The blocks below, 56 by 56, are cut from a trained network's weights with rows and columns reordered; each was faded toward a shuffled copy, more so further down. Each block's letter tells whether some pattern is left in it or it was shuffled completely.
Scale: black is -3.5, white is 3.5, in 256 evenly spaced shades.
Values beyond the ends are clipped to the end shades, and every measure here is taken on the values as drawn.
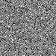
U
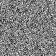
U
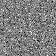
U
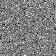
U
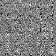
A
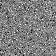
U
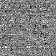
A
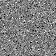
U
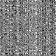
A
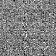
A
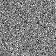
U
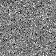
U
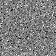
U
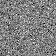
U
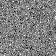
U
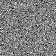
U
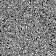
U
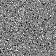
U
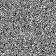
U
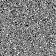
U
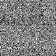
A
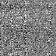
A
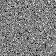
U
